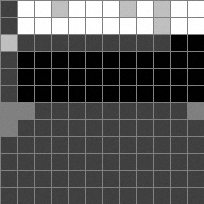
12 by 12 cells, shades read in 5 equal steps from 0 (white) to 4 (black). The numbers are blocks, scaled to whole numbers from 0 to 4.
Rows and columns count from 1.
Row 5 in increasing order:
3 4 4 4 4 4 4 4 4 4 4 4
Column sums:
32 32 33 34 33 33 33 34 33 35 34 33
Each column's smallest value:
1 0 0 0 0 0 0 0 0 1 0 0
